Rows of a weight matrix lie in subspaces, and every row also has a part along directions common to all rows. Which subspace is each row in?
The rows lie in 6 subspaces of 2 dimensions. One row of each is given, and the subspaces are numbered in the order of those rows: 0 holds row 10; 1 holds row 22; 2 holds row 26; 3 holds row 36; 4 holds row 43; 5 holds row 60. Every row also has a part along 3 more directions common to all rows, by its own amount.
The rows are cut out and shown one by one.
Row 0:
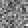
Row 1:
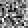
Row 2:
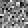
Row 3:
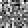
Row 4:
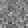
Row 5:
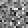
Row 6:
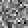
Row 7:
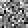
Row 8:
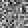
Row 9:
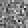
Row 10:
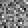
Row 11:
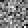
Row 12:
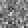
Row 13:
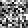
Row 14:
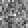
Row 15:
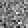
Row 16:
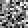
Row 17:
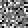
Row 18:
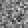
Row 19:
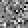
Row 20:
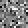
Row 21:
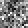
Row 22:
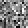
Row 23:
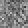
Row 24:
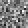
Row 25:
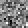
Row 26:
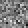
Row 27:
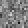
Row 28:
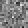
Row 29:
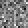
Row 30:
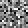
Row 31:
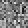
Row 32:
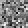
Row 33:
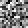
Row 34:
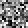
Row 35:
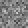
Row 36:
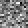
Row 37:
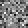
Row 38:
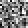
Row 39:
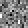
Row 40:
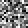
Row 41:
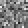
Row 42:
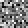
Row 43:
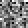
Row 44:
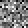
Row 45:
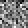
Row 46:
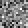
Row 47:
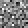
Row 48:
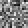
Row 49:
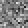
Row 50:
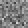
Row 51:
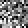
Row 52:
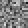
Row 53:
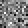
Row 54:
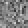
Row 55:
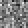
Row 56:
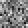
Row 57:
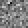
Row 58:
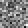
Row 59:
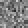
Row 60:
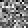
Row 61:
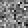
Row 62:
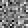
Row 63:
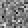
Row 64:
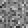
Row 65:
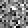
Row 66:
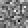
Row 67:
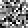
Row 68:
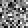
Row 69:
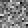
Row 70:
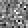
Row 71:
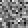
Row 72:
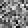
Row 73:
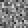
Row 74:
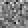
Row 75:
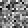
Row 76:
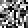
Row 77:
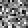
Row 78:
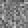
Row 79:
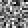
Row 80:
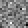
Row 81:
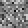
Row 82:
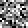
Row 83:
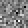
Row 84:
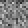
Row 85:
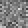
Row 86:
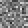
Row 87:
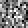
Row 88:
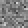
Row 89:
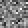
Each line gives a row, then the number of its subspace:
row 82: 2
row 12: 0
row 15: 1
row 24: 4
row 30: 1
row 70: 3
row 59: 5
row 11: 5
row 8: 1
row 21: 2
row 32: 2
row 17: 1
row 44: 5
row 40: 1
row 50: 3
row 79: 4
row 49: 3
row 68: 0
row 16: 3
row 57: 5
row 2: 3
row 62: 1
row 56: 3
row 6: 4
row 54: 5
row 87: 3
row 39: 0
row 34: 2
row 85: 0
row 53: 0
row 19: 4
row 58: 5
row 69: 3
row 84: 2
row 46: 1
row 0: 1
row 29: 0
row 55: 4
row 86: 4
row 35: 5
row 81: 2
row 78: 2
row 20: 1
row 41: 0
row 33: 5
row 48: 4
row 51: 1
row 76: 0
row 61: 0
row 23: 2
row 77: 4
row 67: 2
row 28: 3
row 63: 2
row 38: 4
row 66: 5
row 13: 2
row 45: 2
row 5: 1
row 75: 5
